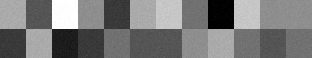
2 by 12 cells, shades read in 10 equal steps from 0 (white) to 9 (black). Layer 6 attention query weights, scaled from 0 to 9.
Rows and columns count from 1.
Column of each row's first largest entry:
9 3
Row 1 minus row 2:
-4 3 -8 -3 2 -3 -4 1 6 -3 -2 -1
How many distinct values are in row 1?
8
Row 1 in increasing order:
0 2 2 3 3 4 4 4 5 6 7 9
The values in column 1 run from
3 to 7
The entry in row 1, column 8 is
5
